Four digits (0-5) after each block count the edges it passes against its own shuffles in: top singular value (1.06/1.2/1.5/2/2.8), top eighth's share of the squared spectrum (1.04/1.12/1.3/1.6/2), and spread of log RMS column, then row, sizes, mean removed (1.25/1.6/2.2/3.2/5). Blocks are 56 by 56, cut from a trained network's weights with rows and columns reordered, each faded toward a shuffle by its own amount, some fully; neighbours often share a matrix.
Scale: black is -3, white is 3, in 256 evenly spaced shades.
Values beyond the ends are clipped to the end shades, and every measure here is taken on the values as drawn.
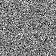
0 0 0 0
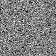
1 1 0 0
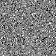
2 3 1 1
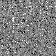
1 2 1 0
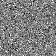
1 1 0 0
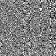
3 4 2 1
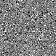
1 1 0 0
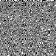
3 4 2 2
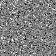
1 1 0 1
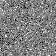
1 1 0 0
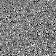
2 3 1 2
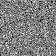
1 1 0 0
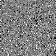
2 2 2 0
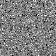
2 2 0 1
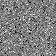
0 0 0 0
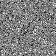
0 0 0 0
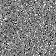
1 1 0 0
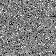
0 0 0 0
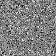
2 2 0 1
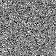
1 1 0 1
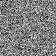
0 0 0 0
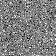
0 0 0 0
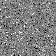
1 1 0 0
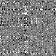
3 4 2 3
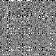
3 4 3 2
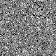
2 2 0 1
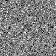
2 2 0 0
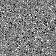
1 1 0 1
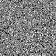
3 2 0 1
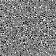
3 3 0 2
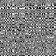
4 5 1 4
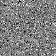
2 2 0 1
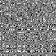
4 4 0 3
